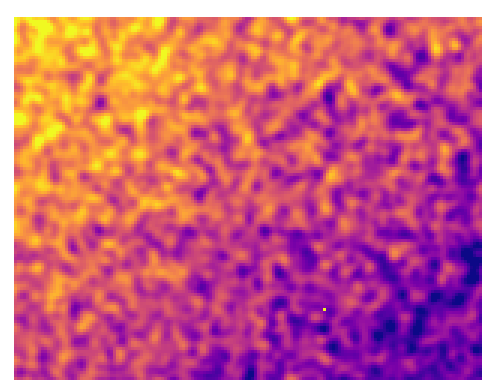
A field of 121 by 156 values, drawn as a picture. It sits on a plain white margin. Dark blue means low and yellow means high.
Values rise toward the top left. The halves do not mirror each other. One lone cell stands out, far higher than its neighbours. The field is mottled with small blotches. On average the colour sits 50% of the way up the scale.
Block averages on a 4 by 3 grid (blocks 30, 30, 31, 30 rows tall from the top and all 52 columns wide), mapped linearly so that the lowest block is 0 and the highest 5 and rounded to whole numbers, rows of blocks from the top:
543
432
321
210
